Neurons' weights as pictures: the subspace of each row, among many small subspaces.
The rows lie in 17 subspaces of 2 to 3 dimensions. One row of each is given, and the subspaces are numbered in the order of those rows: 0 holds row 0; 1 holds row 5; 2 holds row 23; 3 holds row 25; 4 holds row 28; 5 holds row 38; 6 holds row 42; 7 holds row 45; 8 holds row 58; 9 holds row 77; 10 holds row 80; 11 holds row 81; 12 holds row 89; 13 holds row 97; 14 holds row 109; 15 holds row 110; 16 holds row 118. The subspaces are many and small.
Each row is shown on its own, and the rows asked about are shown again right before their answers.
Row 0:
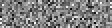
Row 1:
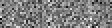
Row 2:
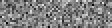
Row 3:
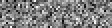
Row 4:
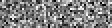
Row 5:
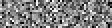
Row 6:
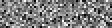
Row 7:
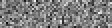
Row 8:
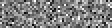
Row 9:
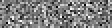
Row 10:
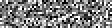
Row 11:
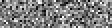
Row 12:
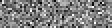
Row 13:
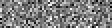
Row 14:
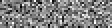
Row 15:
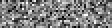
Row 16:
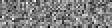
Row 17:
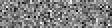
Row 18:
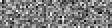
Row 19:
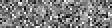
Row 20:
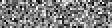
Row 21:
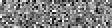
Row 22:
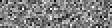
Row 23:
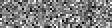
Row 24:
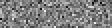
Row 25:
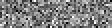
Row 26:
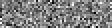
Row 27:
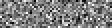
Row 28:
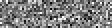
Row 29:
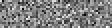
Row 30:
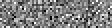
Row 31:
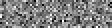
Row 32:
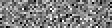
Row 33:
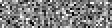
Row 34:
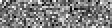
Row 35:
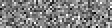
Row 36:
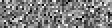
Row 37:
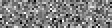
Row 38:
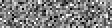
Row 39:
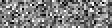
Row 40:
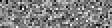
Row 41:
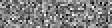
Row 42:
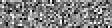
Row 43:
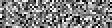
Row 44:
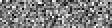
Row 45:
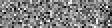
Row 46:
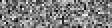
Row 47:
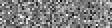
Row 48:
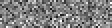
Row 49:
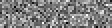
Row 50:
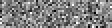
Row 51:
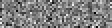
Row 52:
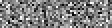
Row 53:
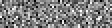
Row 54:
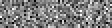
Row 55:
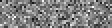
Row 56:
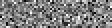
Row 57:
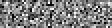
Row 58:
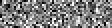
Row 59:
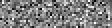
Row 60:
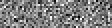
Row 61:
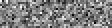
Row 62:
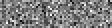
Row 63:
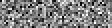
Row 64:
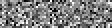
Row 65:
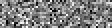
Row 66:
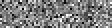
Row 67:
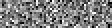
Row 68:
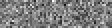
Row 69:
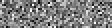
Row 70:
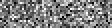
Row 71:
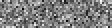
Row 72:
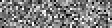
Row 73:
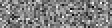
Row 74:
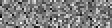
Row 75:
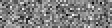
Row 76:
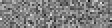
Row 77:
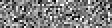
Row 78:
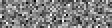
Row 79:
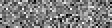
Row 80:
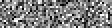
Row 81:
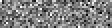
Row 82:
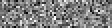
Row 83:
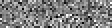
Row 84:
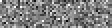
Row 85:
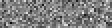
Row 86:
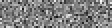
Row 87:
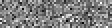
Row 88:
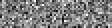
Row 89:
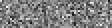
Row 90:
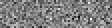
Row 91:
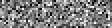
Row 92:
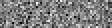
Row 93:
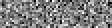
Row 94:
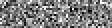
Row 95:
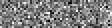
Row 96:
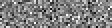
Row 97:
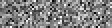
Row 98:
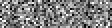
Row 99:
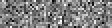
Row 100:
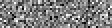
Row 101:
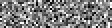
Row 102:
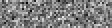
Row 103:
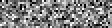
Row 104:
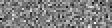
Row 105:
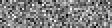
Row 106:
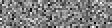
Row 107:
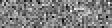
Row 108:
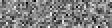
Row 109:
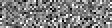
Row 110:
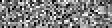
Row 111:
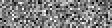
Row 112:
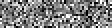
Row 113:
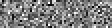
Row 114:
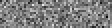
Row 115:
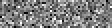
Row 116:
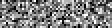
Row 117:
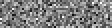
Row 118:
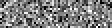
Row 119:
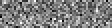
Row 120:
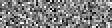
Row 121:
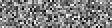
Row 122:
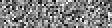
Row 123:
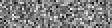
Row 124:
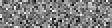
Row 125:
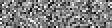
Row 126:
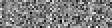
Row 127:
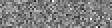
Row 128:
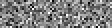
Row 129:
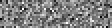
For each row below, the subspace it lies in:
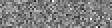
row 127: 13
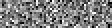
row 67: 1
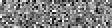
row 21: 8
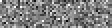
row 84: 8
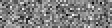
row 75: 7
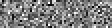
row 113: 6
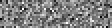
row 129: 3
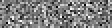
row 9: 12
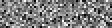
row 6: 9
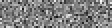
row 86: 15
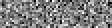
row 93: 1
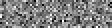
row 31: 14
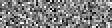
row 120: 1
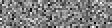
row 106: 6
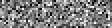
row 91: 11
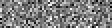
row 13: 0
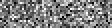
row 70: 1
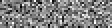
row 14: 6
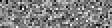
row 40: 3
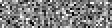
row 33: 12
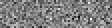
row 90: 9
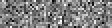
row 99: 13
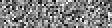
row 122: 9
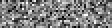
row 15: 4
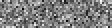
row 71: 15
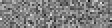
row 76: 6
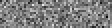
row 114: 16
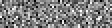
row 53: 15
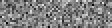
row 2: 10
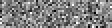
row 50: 11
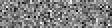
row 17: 7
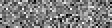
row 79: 2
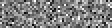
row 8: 16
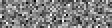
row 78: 14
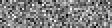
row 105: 16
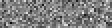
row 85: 9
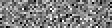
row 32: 14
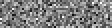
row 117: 11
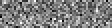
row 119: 8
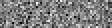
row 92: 7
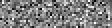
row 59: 11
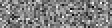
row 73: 7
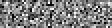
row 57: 6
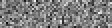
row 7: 5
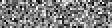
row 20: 5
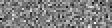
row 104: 11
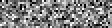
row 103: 3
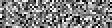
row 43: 14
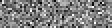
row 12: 6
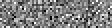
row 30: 10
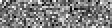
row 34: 16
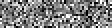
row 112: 15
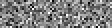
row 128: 13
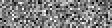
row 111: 5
